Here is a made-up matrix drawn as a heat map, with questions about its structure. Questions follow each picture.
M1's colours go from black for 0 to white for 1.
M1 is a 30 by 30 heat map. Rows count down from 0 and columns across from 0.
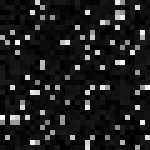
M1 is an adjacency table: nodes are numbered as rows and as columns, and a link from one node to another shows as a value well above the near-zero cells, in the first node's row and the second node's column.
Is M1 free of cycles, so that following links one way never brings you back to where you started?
no
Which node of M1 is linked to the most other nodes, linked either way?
node 17
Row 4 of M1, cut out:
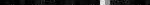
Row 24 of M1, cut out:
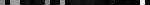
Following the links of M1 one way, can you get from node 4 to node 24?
yes
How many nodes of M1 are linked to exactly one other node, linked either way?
6
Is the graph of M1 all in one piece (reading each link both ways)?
yes
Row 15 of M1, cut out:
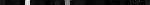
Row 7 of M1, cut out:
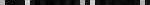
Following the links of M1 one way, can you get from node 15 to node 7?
yes
